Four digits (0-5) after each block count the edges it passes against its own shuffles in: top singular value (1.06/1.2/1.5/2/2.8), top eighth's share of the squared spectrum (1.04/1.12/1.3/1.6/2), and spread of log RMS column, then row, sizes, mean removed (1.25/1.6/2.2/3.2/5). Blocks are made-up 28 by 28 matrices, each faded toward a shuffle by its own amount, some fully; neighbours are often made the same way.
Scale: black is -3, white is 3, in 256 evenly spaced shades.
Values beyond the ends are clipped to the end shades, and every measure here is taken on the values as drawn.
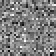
3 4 1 1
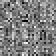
3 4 1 1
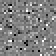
3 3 0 0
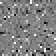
2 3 0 0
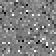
0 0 0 1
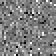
2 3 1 0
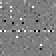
3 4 0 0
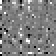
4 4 2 1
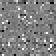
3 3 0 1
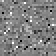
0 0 0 0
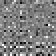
4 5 2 2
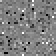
0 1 0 0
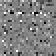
2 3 2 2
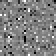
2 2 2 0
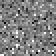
0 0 0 0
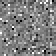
0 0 0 0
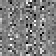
2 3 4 0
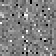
2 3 1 0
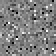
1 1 1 0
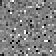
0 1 0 0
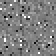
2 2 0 0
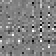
3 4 2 1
